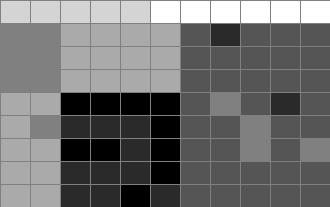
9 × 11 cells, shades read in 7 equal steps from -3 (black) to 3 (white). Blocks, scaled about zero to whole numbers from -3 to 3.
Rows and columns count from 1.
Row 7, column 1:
1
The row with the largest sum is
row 1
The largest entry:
3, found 6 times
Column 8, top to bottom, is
3 -2 -1 -1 0 -1 -1 -1 -1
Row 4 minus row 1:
-2 -2 -1 -1 -1 -2 -4 -4 -4 -4 -4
